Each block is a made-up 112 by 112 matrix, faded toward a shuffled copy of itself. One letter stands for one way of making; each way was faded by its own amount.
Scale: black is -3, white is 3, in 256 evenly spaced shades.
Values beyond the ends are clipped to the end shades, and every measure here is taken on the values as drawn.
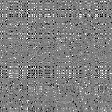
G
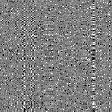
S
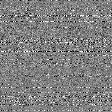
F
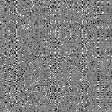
S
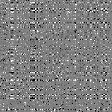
G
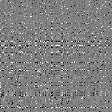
G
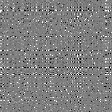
G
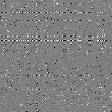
G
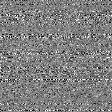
F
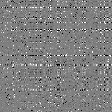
G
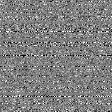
F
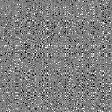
S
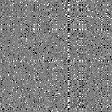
S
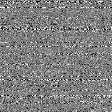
F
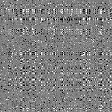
G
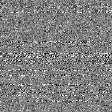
F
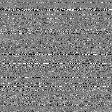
F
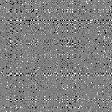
G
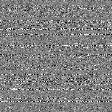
F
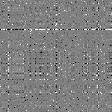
G
